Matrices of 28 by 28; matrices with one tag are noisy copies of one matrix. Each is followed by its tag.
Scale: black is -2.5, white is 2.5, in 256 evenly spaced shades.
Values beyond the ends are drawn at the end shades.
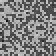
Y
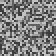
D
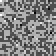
Y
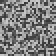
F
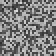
D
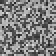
F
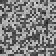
F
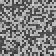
D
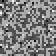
F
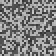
D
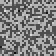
D
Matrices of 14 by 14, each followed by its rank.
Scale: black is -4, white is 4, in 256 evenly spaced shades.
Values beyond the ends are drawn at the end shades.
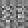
three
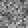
full rank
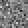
full rank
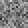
full rank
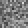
full rank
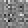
three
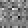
three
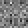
three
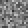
full rank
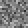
full rank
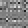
three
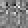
three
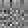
three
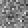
full rank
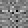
three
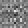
three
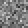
full rank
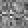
three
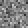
full rank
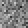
full rank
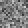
full rank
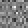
three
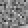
full rank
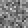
full rank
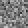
full rank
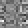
three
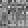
three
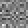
three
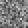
full rank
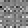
three
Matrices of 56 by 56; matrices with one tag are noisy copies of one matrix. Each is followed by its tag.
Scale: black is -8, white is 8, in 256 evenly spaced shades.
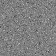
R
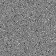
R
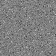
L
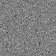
R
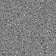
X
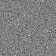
X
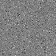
X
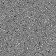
R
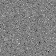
R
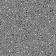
L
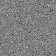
L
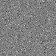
X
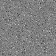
X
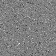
R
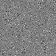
X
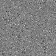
X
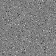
X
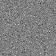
X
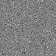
X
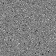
R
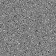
R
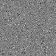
X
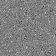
L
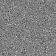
X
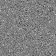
L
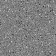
L
